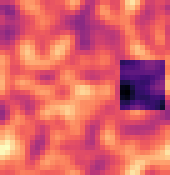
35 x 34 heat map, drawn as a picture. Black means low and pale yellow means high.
Stripes: none. Grain: blotchy. Odd patch: lower, in the middle right. Roughest part: middle right. Histogram: skewed, a long tail of low values. Ninth with the lowest average: middle right.
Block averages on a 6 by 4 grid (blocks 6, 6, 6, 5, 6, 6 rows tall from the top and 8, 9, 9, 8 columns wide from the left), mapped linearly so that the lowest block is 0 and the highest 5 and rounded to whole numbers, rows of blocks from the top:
3 3 3 3
4 4 3 4
4 4 2 0
3 5 3 0
4 4 3 3
4 4 3 5
